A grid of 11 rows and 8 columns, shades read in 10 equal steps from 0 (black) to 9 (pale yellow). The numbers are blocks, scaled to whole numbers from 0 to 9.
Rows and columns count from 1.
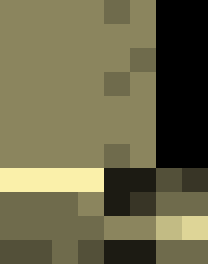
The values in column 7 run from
0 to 7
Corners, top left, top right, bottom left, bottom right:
5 0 3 4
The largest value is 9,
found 4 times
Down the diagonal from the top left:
5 5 5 5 5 5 0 2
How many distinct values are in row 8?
4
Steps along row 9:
same same up down up up same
